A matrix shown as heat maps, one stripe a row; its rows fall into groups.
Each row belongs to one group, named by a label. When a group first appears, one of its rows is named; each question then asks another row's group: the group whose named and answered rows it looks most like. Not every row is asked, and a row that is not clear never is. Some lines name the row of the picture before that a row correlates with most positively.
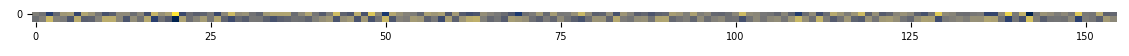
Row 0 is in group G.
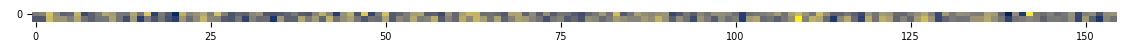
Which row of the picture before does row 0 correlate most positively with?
1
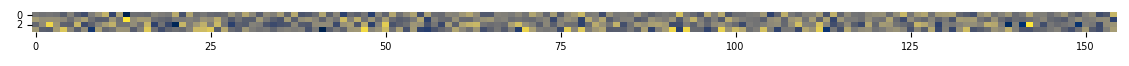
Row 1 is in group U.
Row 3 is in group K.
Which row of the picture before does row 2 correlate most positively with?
0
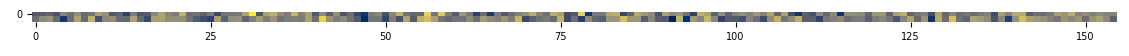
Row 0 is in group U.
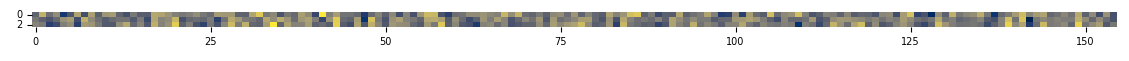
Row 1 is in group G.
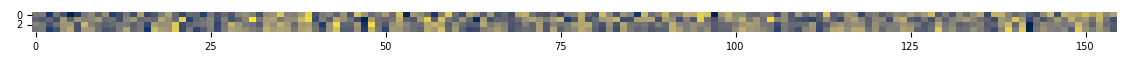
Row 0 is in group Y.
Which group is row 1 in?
U
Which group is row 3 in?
G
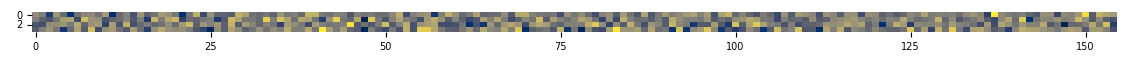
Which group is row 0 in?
Y
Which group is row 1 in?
G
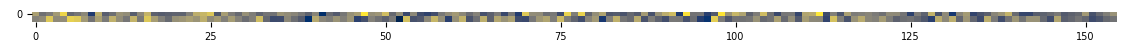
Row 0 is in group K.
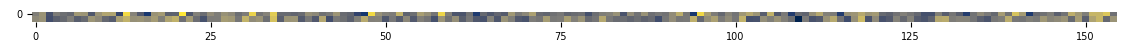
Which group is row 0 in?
U
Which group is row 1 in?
G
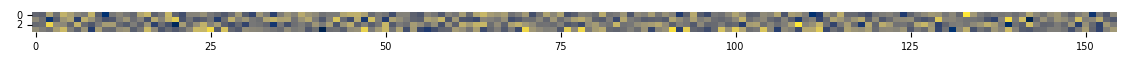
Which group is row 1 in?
G
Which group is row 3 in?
K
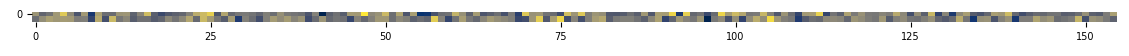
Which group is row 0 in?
K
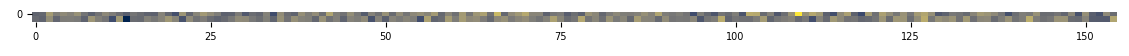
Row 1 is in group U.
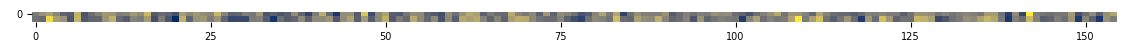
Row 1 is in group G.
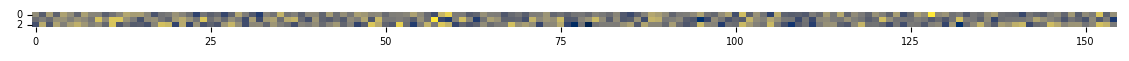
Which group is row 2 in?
U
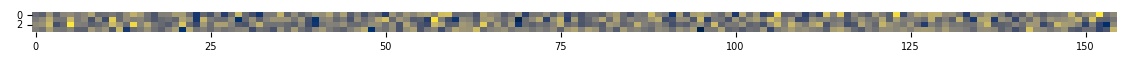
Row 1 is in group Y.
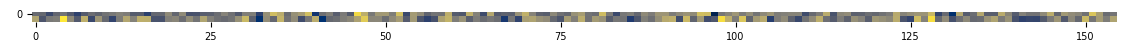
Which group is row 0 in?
Y
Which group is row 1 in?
K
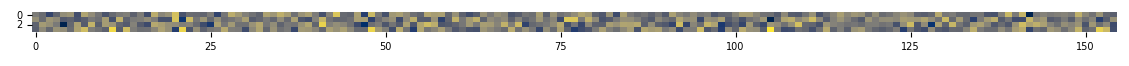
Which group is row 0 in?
G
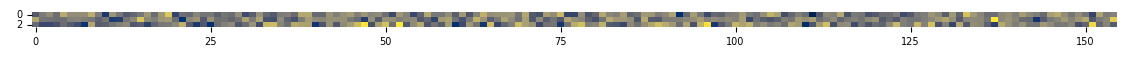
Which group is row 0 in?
U
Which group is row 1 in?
Y
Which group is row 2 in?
Y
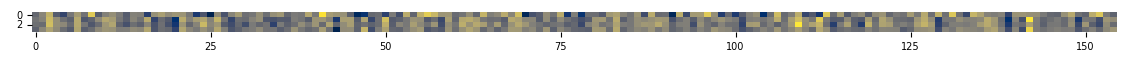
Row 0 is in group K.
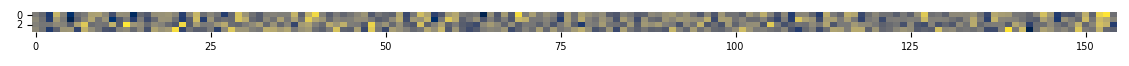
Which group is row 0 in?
Y
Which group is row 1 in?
Y
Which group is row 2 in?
U
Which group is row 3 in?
G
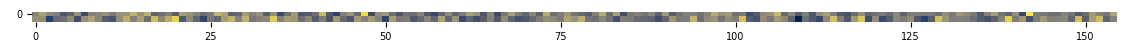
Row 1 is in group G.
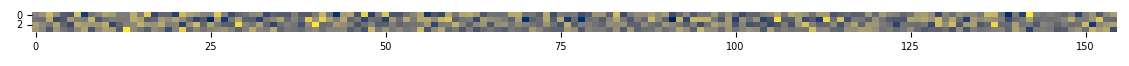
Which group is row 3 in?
U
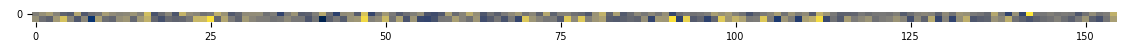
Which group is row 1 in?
K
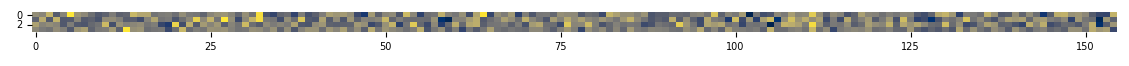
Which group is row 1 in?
K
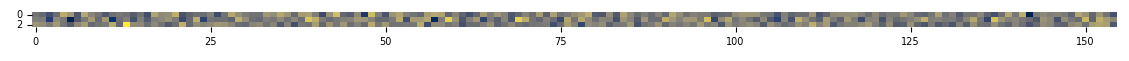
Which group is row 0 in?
G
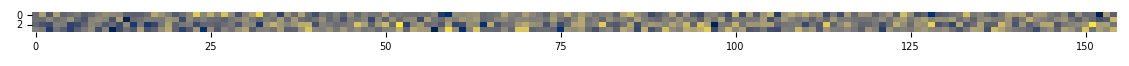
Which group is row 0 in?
K
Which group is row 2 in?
Y
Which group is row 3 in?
Y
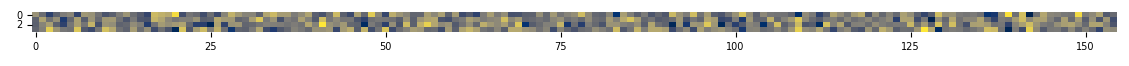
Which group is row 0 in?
G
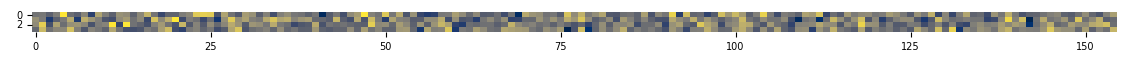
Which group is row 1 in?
G
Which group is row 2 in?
U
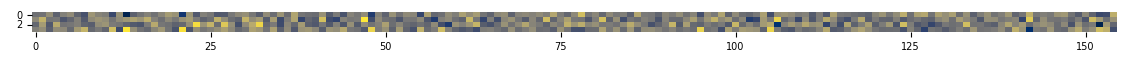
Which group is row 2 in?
K
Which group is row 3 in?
U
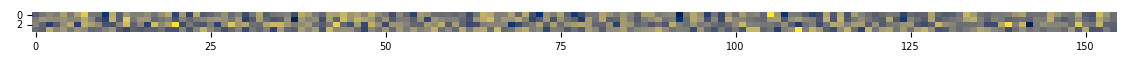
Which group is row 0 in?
U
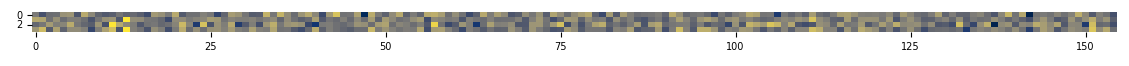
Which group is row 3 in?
U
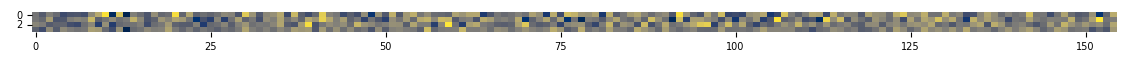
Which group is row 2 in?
Y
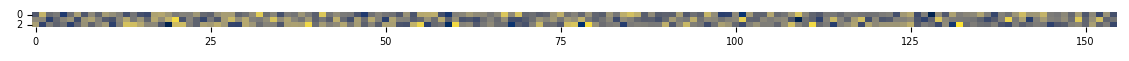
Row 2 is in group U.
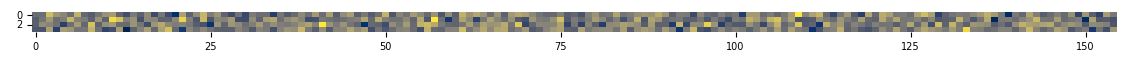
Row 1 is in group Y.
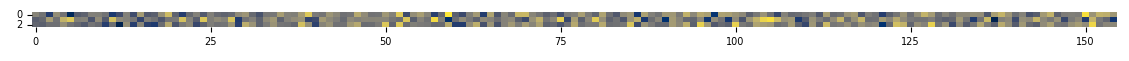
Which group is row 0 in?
Y
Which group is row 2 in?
Y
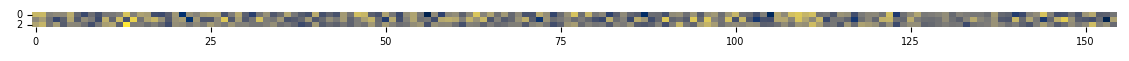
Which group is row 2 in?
U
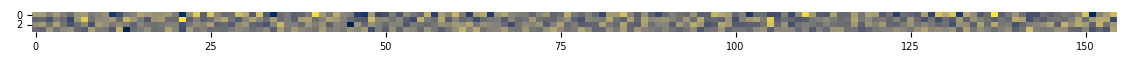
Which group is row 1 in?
U
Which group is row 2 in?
Y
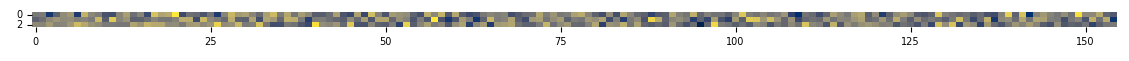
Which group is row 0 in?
G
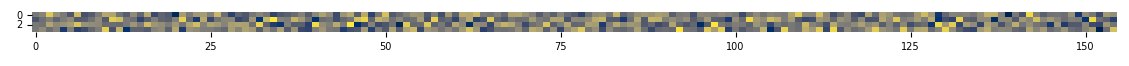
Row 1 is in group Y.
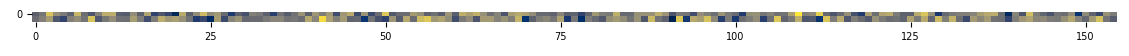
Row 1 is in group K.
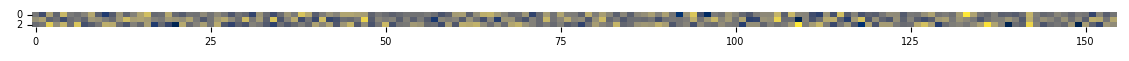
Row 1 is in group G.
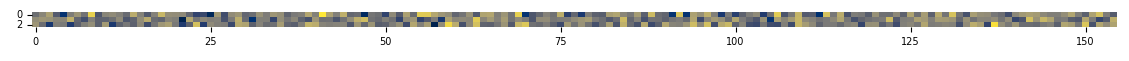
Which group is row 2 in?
Y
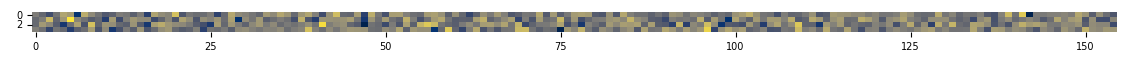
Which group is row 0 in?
G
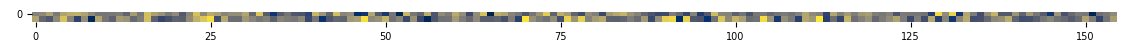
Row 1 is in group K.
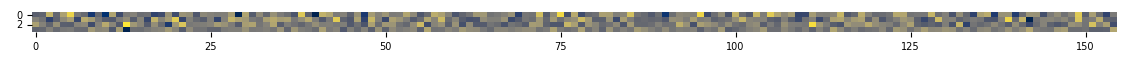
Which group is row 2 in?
U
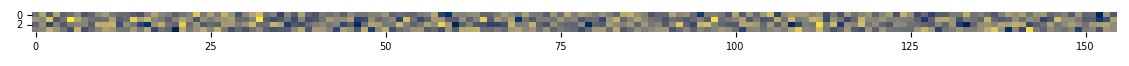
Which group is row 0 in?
K
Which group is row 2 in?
U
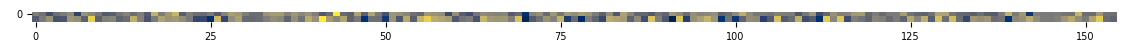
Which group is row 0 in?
G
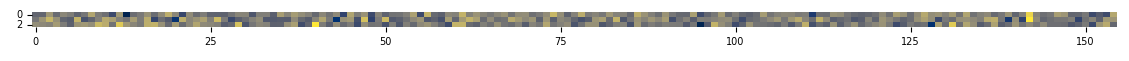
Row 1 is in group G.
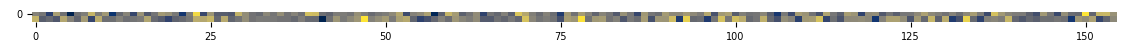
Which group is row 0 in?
Y
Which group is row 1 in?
K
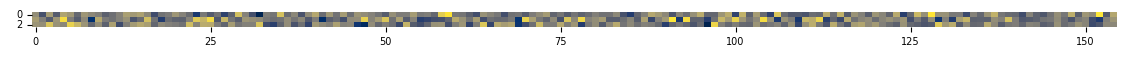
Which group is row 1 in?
K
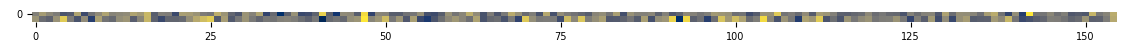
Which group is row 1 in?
K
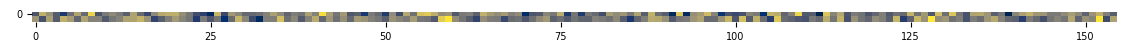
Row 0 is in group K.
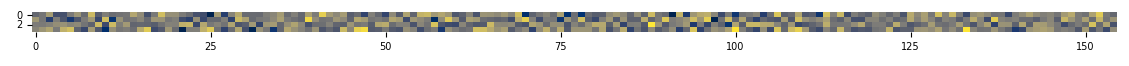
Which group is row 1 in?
Y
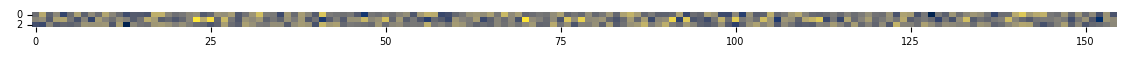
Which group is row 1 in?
K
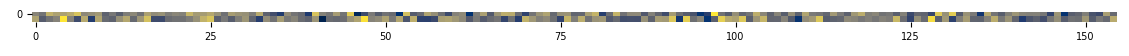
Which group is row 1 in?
K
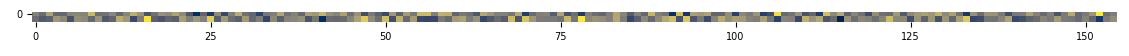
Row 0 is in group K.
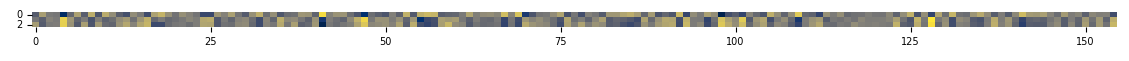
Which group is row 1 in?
K
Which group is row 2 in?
K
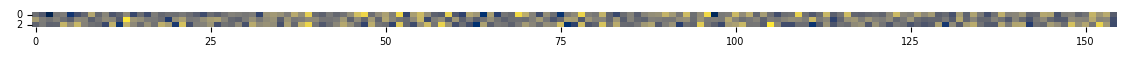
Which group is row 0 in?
Y
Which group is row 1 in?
U
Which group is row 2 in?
U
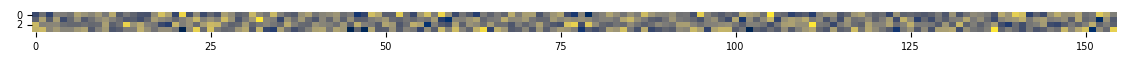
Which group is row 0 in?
U
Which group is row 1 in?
K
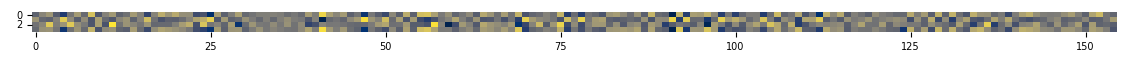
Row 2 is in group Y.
